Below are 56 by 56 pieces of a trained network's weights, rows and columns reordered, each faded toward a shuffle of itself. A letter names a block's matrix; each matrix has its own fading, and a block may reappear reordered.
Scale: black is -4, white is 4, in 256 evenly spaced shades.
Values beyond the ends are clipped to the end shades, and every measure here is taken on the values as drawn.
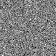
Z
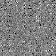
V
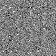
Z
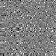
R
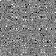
R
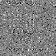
V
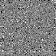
V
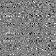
R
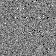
Z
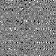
R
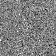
Z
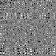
R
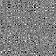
R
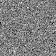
Z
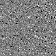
V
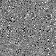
V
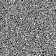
Z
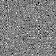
V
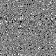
V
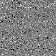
V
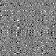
R
